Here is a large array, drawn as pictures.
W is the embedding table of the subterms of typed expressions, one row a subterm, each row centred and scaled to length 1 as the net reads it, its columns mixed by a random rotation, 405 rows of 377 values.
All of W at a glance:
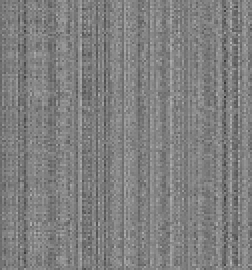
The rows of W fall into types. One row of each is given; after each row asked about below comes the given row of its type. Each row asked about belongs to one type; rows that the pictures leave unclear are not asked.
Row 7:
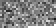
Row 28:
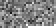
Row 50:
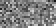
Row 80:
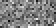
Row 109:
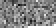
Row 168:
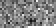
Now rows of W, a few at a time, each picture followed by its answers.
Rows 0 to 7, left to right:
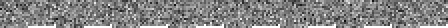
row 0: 50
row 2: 7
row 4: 7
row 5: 109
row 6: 80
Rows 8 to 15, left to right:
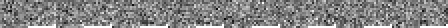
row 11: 28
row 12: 80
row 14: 50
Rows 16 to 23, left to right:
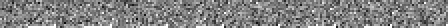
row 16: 28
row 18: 109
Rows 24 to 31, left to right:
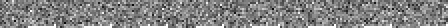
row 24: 50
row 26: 50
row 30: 28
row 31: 50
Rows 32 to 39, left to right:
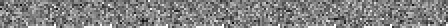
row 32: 50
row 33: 50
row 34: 168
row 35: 7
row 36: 168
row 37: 7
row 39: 80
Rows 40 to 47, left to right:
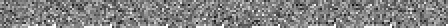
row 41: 50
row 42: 7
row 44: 168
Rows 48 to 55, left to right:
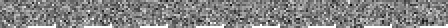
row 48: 109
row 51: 28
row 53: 80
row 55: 168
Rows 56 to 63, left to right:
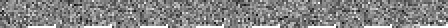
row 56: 168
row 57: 109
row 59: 7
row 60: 109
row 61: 80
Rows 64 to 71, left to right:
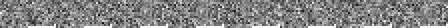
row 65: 7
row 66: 50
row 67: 50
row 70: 109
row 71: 50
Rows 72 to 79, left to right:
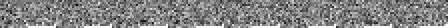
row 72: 28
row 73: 109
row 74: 28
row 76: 109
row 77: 50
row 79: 109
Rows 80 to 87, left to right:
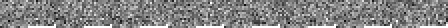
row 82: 80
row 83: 109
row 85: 168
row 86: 80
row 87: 109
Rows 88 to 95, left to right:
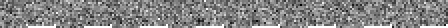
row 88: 28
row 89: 80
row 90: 168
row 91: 168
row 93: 109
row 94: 50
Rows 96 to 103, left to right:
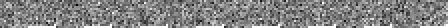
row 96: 7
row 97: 109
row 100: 80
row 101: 109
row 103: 28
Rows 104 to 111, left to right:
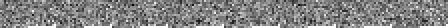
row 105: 50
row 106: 109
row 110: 7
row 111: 168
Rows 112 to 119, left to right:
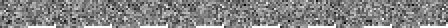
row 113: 80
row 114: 50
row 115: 50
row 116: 109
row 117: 80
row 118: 168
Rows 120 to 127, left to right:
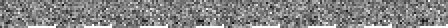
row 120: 7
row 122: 168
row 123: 168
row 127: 168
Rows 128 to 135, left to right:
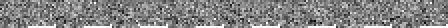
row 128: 50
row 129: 80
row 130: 28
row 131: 168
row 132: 28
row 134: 7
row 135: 80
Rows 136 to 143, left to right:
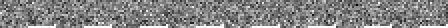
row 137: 28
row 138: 168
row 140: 109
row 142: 109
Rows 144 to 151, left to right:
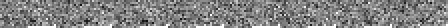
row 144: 168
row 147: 28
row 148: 50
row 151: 28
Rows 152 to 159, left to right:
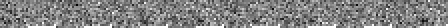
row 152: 28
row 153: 109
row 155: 168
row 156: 28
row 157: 28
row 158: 50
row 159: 168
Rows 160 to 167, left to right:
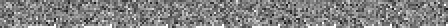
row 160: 7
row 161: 28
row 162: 7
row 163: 7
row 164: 50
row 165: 28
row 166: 50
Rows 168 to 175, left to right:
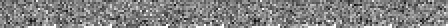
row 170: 168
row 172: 168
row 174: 109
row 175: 28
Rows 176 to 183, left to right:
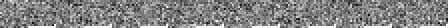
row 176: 80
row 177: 109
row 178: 50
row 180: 50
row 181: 80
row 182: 109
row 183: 7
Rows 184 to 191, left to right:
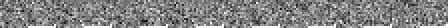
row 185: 28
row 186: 168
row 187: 28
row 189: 50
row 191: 109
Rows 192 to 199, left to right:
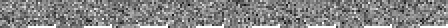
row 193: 168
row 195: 109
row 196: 109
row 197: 28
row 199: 28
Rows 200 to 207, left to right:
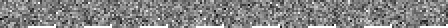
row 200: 80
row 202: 168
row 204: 50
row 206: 50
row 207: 168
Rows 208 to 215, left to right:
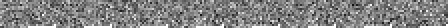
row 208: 80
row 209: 50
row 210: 7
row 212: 7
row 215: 168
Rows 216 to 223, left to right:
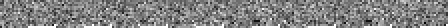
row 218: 28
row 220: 168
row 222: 168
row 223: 80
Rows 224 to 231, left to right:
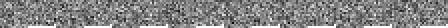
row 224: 7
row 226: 109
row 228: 168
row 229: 168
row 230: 109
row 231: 7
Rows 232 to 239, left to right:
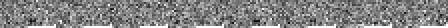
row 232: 168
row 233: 109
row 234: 50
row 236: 168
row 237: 168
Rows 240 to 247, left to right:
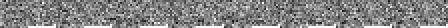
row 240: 109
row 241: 7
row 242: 28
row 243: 168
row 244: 80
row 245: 28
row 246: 7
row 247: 7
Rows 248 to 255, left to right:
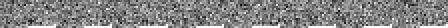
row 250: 168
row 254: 168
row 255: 109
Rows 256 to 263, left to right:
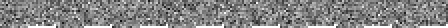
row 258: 80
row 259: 50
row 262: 28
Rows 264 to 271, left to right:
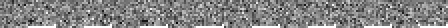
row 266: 168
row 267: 168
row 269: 50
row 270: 50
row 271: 28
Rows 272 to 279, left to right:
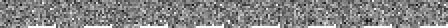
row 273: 7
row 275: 50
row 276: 109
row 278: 168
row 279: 50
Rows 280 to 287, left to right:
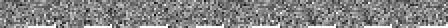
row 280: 109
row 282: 7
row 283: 80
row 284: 109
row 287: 109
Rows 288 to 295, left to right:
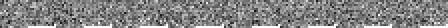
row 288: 80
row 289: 28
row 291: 109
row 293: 80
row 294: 28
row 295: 28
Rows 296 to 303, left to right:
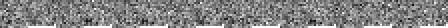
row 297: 168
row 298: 168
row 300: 28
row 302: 50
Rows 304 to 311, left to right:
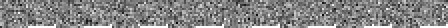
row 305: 168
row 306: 28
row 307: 168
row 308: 109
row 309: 7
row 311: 50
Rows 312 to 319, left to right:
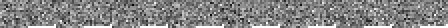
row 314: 109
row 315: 7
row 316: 28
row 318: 168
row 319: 28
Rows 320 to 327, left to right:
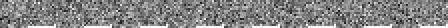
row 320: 80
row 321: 7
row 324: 80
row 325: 28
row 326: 168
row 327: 28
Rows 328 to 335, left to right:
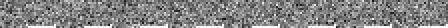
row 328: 28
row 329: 80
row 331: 7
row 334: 80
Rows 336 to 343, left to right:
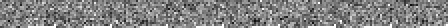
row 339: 50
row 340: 168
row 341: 80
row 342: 109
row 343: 109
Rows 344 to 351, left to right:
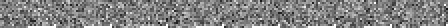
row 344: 168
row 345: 50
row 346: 7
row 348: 80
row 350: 80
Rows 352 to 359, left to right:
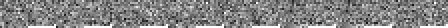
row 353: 80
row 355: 80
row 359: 109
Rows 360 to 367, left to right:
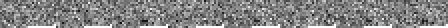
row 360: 109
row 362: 168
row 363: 80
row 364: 168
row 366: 168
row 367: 168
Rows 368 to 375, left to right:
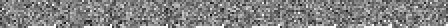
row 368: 50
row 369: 168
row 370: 7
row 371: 7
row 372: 109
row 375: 109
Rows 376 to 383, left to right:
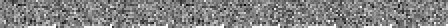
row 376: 109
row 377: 7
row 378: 28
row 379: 109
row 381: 7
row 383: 28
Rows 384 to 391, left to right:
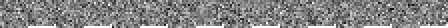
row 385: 50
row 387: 50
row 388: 28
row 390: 7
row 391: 50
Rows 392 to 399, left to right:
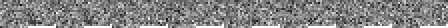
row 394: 7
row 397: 28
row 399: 50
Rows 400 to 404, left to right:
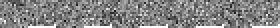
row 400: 109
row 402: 168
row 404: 28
